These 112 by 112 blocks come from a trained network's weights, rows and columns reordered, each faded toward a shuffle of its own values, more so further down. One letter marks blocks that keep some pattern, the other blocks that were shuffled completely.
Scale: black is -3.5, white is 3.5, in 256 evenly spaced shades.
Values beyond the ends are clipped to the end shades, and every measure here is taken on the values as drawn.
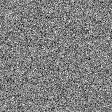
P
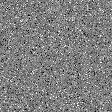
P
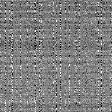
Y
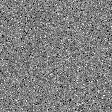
P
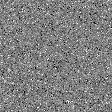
P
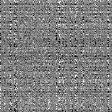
Y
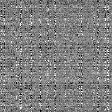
Y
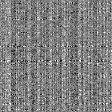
Y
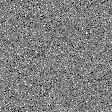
P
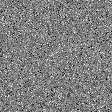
P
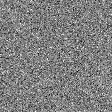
P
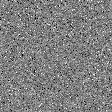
P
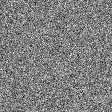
P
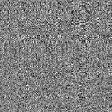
Y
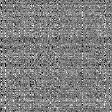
Y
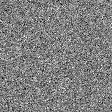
P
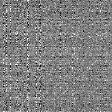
Y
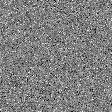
P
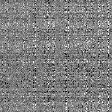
Y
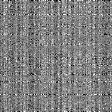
Y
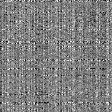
Y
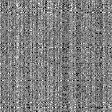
Y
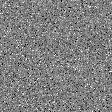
P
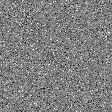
P
